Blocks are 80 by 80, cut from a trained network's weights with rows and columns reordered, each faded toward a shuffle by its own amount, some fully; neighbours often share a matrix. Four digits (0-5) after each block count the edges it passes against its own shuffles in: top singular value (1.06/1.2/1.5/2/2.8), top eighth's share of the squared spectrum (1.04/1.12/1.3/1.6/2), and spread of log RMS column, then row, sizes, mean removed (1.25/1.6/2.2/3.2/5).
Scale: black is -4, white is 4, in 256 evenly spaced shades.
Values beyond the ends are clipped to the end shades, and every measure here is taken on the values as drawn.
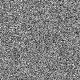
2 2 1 0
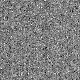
1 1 0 0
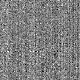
3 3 0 2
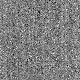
2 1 0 0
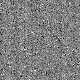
0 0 0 0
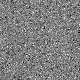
0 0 0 0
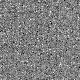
0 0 0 0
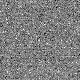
1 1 0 0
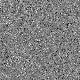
0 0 0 0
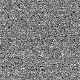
2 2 1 0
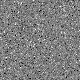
0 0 0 0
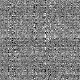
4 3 3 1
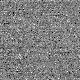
2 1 1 0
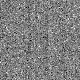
1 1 0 0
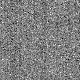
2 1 0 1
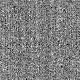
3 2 0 1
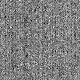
3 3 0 2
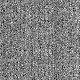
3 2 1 1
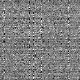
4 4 3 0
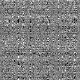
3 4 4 1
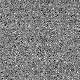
1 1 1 0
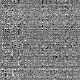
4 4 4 1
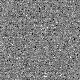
1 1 0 0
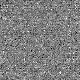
2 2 1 0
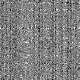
4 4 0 3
